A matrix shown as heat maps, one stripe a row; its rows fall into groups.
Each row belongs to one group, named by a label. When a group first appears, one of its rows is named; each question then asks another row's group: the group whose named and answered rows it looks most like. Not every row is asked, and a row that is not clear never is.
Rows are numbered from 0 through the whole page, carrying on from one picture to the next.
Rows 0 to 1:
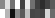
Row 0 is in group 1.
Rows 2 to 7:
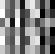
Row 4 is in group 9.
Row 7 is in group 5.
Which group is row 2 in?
5
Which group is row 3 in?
5
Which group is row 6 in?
5
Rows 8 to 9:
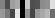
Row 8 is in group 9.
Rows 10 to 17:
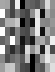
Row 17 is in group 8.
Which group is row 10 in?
9
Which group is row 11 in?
5
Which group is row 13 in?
5
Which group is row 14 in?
8
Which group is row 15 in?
5
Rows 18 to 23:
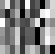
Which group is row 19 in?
9
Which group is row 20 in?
5
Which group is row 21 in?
9
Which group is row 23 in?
5
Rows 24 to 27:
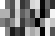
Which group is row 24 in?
5
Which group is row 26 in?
9
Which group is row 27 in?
5
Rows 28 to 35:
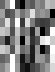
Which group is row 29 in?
5
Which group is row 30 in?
1
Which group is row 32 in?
9
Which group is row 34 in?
8
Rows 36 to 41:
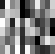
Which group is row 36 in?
8
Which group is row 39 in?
5
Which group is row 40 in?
9
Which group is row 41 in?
1
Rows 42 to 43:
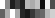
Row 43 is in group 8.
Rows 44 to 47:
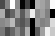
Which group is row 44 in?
8
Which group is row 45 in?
5
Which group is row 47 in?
9
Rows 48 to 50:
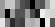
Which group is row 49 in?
9
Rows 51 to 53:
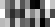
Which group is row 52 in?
5
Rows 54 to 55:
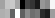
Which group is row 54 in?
8
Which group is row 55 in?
1
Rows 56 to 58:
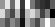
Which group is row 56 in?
1
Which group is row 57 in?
5
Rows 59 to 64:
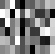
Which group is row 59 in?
8
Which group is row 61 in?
8
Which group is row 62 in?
9
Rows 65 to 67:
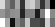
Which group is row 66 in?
9
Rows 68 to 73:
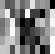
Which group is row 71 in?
8
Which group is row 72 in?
8
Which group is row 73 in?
1
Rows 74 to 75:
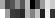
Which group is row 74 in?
9
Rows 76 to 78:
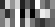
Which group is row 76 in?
8
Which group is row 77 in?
9
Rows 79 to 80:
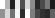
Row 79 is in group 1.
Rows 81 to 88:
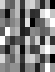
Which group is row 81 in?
5
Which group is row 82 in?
9
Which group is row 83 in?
9
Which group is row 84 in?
8
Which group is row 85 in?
5
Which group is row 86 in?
9
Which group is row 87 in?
5
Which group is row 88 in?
9
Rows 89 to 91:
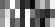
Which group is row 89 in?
8
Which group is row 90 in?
1
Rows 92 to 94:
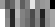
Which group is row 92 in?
5
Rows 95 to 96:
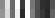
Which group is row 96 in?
1
